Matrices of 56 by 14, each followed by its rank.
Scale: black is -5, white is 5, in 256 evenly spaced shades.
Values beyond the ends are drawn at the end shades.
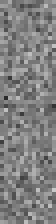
full rank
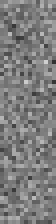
full rank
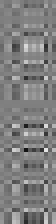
one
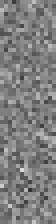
full rank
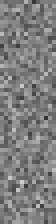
full rank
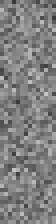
full rank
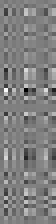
one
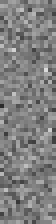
full rank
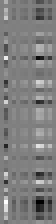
one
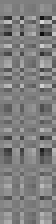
one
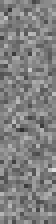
full rank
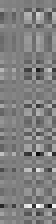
one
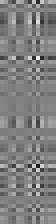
one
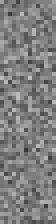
full rank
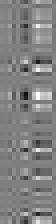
one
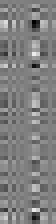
one
